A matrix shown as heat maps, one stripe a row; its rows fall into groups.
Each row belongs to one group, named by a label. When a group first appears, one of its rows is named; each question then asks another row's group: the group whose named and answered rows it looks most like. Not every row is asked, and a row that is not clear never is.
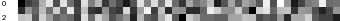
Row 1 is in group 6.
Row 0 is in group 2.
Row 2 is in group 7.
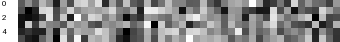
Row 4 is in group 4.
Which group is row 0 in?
7
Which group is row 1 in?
4
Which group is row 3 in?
6
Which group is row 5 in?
4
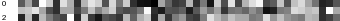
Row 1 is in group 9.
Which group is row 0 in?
7
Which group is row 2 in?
6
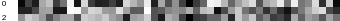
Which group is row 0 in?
6
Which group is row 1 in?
4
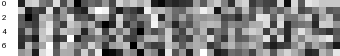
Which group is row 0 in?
9
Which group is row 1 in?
4
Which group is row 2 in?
2
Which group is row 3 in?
2
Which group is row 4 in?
7
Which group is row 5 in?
2
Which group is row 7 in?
2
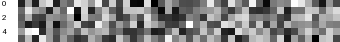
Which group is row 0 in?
7
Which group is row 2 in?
9
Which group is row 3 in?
4
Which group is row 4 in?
9
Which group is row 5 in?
2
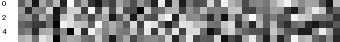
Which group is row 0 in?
6
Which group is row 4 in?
4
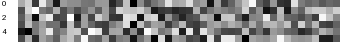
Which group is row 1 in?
9
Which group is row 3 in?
6
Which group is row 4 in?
4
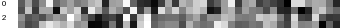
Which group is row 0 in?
7
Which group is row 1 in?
4
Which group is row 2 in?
6
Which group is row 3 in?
6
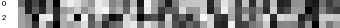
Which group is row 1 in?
4
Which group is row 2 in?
2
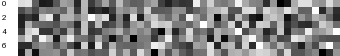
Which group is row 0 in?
9
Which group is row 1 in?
6
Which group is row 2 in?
4
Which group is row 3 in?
2
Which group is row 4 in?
9
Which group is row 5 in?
7
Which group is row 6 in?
2
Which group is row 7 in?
6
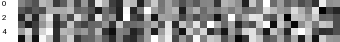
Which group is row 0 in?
2
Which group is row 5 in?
2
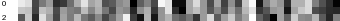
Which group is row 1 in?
7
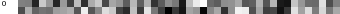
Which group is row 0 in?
4
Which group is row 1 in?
9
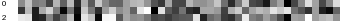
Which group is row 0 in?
9
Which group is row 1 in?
6
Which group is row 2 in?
9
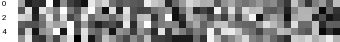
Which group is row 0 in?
4
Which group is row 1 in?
7
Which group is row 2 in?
7
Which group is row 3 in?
6
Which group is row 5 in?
9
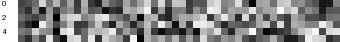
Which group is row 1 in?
6
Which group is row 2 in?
4
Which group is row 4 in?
9
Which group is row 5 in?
4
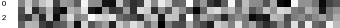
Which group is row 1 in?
6
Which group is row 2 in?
4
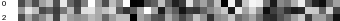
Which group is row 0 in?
7
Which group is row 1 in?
9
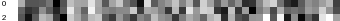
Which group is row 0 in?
4
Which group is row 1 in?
4
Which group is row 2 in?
2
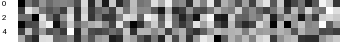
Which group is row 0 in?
2
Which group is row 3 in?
2
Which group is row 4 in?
6
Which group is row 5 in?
2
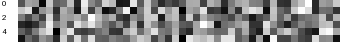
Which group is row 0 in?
9
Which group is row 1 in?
7
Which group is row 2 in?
4
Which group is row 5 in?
4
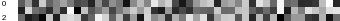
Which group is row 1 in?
9
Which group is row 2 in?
4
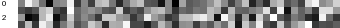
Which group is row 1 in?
2
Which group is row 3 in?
7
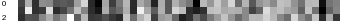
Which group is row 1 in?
6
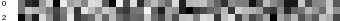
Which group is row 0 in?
4
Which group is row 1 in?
9
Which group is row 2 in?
2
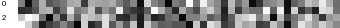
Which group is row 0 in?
4
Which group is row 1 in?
2
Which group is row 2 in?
9
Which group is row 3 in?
9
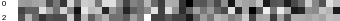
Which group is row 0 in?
9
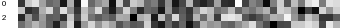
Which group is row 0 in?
9
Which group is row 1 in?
2
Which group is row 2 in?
6
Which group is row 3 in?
9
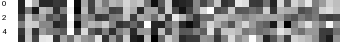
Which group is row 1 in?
2
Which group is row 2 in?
6
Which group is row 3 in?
9
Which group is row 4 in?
6
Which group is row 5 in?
7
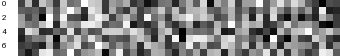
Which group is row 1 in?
4
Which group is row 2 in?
4
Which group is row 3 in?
7
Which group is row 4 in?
9
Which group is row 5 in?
4
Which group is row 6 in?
4
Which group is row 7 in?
2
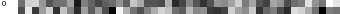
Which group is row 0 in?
9
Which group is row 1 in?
7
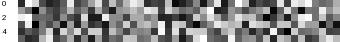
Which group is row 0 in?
9
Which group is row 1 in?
2
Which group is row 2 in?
9
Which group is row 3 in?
6
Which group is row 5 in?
2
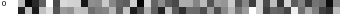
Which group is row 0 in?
4
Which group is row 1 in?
7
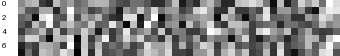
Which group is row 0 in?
9
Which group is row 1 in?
2
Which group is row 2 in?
2
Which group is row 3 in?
4
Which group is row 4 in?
6
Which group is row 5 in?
9
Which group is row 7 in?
2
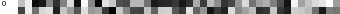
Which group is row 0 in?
9
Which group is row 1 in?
7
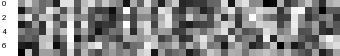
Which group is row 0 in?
9
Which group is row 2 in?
7
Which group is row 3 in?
6
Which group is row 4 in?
6
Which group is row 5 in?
2
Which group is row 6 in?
4
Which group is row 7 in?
6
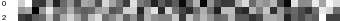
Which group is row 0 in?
9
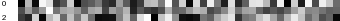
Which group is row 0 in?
2
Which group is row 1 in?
7
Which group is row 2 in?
6
